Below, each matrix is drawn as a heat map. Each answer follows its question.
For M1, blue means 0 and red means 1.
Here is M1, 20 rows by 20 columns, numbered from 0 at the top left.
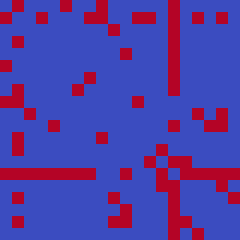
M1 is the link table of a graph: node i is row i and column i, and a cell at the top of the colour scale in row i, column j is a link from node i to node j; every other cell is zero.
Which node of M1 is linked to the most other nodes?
node 14
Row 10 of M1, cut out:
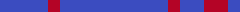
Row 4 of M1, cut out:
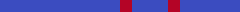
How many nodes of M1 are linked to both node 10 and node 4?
1
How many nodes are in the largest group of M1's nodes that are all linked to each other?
3
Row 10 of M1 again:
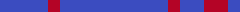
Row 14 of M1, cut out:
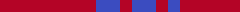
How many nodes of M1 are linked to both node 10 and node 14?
3
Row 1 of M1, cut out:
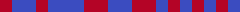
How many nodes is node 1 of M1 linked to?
9
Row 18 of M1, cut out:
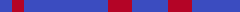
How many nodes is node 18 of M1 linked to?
5
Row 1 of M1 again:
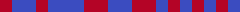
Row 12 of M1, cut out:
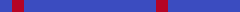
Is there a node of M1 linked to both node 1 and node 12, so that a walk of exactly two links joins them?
no
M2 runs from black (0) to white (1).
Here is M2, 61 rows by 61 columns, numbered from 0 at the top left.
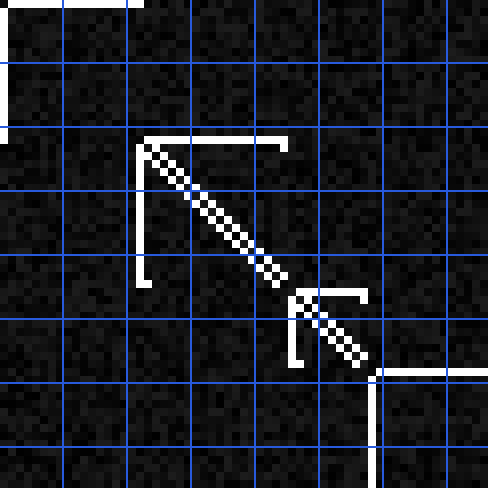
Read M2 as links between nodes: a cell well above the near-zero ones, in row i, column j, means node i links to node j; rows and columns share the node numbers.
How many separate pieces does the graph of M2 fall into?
3
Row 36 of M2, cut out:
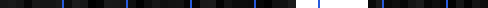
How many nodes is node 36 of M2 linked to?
9
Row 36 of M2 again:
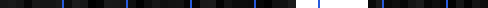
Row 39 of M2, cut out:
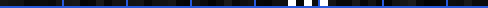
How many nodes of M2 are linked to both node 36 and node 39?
2
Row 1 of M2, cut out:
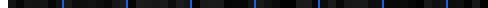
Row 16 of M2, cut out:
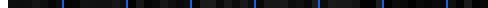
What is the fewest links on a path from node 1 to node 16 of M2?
2
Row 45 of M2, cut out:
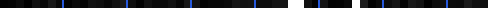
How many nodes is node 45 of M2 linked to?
3
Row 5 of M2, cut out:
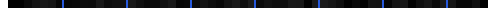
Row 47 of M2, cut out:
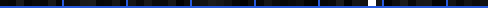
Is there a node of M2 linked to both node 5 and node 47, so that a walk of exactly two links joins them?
no
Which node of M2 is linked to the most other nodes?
node 17
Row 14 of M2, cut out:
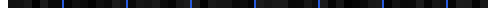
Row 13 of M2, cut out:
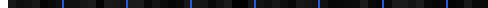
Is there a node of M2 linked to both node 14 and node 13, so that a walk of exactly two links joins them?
yes
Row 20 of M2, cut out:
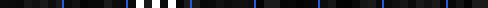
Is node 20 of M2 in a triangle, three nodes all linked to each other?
yes
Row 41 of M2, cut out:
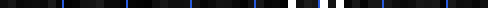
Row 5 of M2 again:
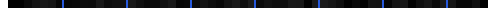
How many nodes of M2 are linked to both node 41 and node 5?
0
